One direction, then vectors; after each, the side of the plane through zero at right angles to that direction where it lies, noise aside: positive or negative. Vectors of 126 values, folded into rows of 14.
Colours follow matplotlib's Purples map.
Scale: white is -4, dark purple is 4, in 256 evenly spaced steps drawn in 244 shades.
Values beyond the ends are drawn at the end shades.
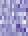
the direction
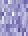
positive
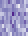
negative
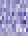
negative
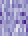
negative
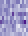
negative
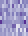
negative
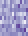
positive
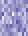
positive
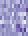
positive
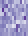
positive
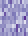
positive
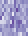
positive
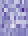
positive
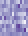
positive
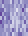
negative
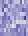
positive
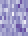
positive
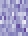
positive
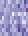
positive
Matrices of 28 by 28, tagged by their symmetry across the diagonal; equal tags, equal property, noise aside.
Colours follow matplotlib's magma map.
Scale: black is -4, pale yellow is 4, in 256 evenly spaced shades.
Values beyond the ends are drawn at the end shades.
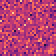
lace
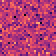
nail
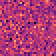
nail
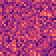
lace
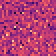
nail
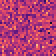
nail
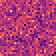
lace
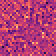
lace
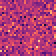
nail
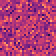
lace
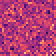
lace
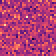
nail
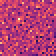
lace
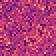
lace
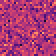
lace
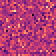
nail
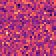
nail
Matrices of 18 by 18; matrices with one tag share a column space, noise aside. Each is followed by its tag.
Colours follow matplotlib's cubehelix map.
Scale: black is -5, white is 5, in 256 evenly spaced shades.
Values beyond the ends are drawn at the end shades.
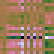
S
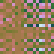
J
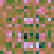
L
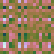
L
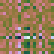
S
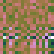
S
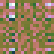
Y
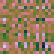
L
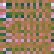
Y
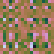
L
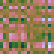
L
